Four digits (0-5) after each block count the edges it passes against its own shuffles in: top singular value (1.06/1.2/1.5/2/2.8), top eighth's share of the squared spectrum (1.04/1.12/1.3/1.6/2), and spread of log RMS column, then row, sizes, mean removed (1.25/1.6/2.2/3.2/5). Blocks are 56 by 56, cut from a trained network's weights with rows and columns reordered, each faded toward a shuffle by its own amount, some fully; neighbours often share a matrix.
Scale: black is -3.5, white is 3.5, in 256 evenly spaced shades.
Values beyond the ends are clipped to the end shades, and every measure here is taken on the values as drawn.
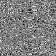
3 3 0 2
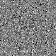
2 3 1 1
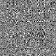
3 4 3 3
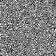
2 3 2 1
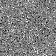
0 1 0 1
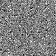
1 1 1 0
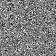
0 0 0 0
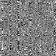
3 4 2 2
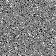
0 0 0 0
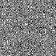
3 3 2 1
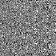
3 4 2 1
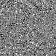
0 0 0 0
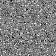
2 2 0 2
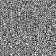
3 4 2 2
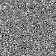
2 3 1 1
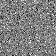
0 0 0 0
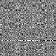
3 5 2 3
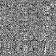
3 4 2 2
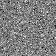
0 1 0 0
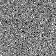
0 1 0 0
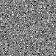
2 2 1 1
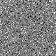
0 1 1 0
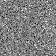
1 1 0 0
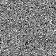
2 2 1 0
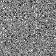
2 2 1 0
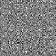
3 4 2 2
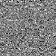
3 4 0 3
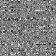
3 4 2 3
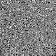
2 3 0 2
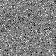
0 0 0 0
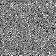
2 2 0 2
